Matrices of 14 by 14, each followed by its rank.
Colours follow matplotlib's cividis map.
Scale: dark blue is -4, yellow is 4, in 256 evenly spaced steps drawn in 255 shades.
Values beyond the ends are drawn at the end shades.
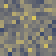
full rank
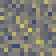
full rank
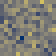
full rank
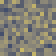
full rank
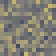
full rank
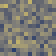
full rank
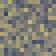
full rank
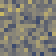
full rank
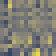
three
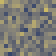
full rank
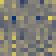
three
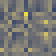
three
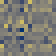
three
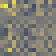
three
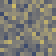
full rank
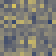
three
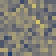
full rank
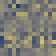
three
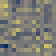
three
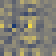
three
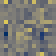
three
